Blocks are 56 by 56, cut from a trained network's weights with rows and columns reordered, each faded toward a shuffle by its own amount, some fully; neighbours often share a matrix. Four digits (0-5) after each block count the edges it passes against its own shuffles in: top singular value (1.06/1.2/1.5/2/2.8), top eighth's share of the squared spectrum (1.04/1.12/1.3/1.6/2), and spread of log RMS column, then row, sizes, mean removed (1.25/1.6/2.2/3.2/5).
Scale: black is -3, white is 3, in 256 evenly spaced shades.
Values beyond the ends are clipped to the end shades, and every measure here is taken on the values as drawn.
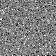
1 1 0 1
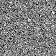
1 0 0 0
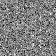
0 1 0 0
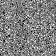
0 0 0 0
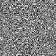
3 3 1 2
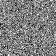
0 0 0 0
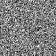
2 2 0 0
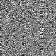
3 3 2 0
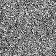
0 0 0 0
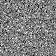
1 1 0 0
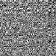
3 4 2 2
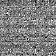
3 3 2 0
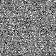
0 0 0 0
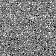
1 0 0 0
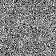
0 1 0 0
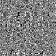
3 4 1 2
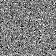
0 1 0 0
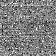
2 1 1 0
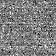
2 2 2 0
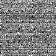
3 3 2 0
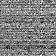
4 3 2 0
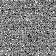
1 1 0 0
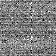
3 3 2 0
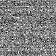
2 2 1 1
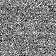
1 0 0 0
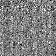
2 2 0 2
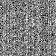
3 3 0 2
